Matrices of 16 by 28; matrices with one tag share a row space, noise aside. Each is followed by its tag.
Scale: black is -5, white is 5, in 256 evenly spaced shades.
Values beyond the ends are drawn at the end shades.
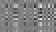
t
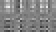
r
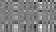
t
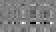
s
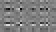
r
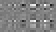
s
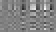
s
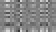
r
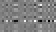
t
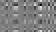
t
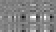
s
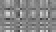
r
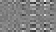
s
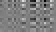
s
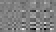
s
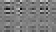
r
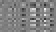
s
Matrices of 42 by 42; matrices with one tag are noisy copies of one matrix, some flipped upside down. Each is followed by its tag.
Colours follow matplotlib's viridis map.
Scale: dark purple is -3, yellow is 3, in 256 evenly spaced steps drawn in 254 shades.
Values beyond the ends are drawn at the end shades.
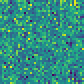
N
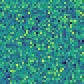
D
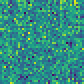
N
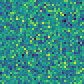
D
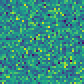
D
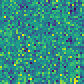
N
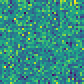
N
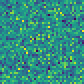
D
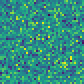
D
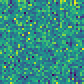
N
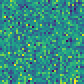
N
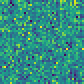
N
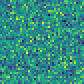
D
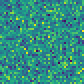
D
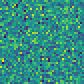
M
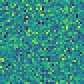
M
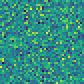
M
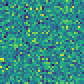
M
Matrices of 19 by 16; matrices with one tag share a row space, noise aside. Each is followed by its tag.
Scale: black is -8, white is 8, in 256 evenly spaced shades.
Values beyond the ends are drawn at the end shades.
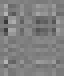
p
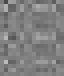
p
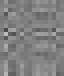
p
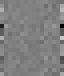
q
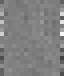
q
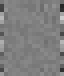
q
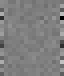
q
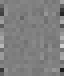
q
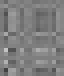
p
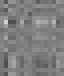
p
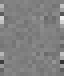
q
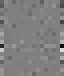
q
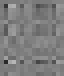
p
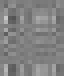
p
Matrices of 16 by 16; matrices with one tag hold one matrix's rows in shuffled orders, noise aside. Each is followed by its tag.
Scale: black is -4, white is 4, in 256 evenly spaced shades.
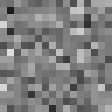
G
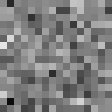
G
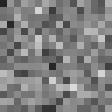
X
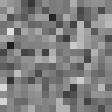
G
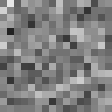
G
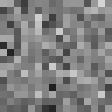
X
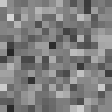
G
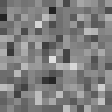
X
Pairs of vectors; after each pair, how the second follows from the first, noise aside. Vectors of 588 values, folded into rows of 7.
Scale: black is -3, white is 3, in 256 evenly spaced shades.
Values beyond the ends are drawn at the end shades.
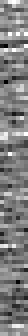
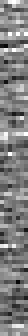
copied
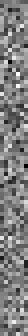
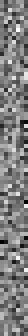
shuffled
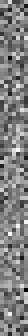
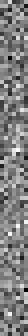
copied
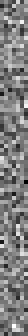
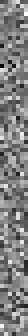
shuffled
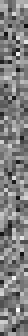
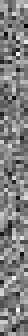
copied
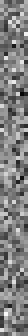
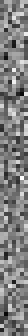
sign-scrambled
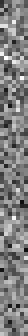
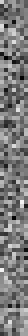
sign-scrambled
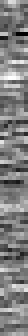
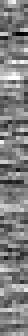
copied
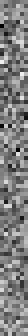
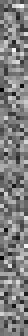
shuffled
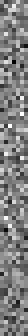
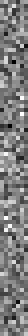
sign-scrambled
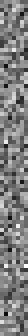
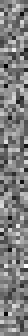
copied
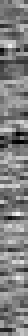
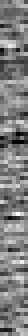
copied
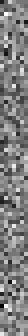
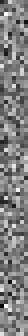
copied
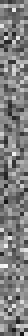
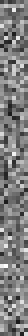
copied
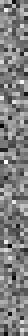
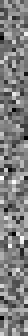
shuffled
